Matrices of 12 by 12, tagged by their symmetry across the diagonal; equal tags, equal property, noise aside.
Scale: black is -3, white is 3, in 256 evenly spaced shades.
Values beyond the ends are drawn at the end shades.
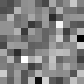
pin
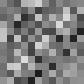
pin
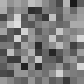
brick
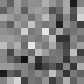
pin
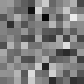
brick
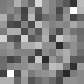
pin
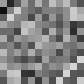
pin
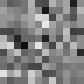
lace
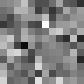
lace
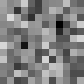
brick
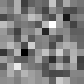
lace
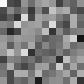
pin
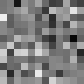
lace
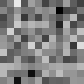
brick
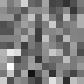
brick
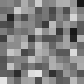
lace
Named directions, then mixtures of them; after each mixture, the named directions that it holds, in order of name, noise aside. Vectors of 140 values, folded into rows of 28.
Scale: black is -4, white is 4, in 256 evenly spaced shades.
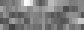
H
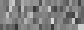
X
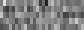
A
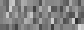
X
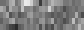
H, X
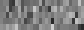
X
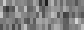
A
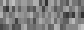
A, X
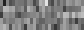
A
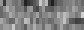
A, H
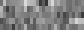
A, H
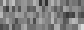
A, X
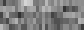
A, H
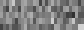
A, X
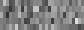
A, X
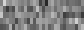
A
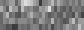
H, X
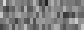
A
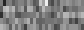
A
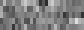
A, H
